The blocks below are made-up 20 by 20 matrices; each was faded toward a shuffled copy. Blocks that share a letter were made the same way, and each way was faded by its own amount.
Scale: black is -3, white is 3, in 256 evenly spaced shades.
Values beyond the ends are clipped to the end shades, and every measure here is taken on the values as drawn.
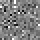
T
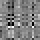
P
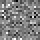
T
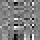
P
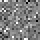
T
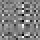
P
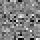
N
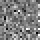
T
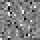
T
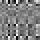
P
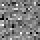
T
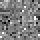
T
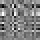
P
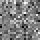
N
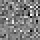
N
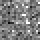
T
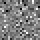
T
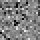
T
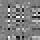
P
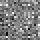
N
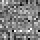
N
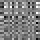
P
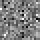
N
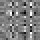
P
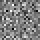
N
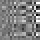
P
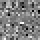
T
